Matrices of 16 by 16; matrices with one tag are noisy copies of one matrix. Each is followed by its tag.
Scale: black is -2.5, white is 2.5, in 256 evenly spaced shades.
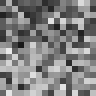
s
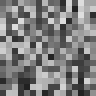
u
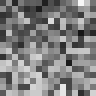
s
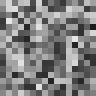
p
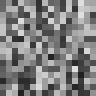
u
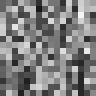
u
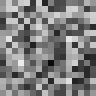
p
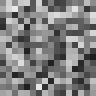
p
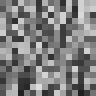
u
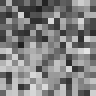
s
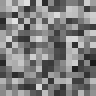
p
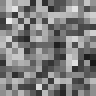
p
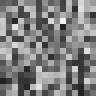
u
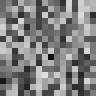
u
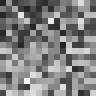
s
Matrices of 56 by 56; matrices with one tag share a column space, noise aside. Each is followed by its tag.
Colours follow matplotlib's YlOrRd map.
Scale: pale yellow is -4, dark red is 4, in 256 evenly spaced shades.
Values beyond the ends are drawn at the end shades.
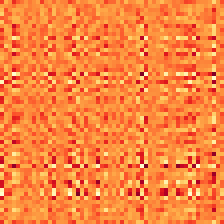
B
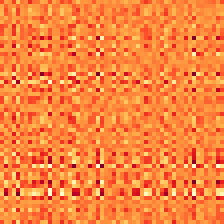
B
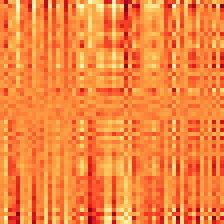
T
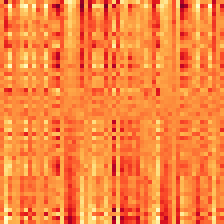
T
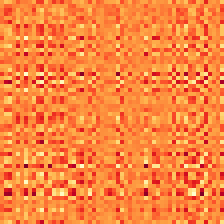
B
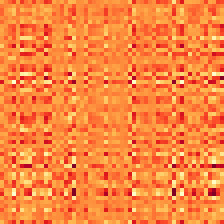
B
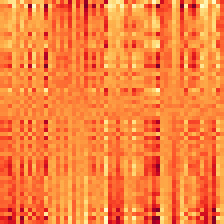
T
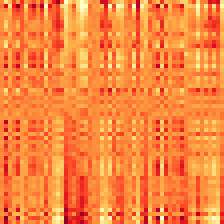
T
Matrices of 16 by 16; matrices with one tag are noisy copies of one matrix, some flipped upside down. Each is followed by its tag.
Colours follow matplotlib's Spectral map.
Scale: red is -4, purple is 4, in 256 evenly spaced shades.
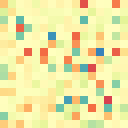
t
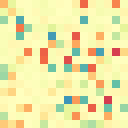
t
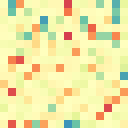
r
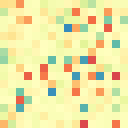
t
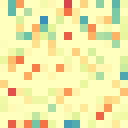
r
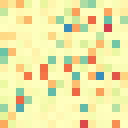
t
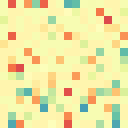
r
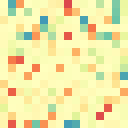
r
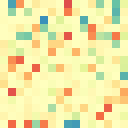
r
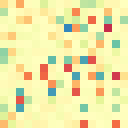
t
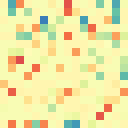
r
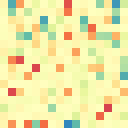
r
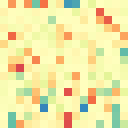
r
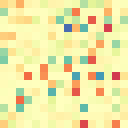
t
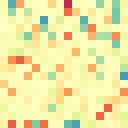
r
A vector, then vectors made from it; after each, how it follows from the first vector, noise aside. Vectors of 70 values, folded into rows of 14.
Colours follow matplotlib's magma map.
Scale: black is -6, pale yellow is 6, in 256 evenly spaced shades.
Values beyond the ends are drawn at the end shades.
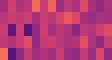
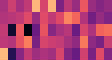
scaled up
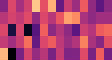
scaled up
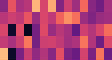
scaled up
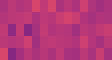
shrunk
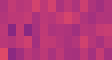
shrunk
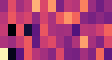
scaled up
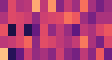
scaled up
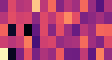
scaled up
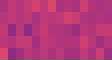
shrunk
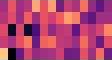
scaled up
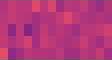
shrunk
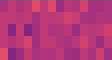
shrunk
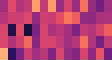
scaled up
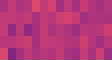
shrunk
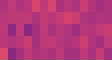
shrunk
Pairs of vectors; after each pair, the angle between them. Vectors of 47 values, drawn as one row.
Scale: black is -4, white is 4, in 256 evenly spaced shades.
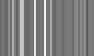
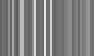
nearly parallel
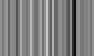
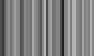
partly opposed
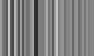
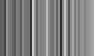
orthogonal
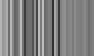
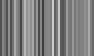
nearly opposite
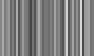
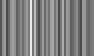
partly opposed
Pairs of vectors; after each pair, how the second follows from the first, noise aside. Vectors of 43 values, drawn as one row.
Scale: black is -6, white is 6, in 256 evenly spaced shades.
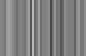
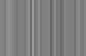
shrunk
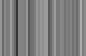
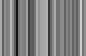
scaled up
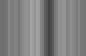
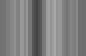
reversed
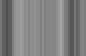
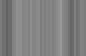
shrunk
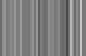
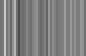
reversed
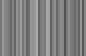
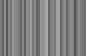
wrapped around
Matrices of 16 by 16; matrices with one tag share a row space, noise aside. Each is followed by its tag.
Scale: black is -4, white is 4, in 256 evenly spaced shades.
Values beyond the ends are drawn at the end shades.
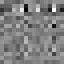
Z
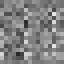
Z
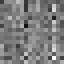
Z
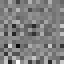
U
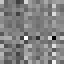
Z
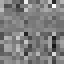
Z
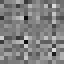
Z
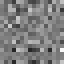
U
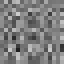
U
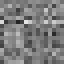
Z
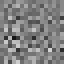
U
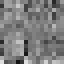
Z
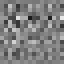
U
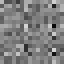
Z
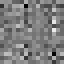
Z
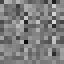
Z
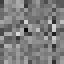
Z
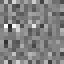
U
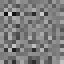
U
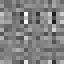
Z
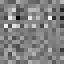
U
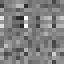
Z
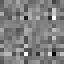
Z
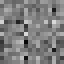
Z
